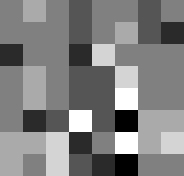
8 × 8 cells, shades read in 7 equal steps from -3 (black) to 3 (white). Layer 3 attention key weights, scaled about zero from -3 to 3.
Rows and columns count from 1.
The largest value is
3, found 3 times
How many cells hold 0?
27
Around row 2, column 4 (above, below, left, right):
-1 -2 0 0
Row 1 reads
0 1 0 -1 0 0 -1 0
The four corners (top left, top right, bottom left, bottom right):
0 0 1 0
